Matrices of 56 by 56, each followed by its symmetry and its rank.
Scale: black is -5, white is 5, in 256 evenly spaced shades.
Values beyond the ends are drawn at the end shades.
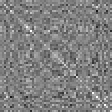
symmetric, rank five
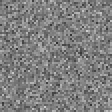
neither, full rank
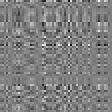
neither, rank two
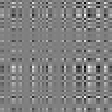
neither, rank one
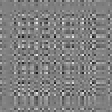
antisymmetric, rank two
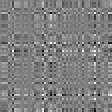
antisymmetric, rank two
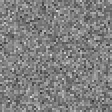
neither, full rank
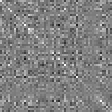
symmetric, rank five
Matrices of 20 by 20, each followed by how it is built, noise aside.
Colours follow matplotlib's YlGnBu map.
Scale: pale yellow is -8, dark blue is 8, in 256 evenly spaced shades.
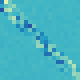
banded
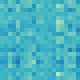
low rank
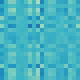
low rank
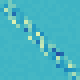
banded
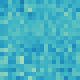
low rank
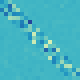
banded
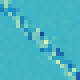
banded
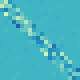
banded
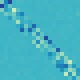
banded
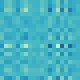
low rank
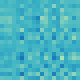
low rank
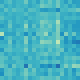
low rank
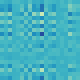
low rank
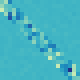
banded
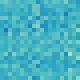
low rank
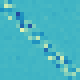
banded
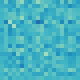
low rank
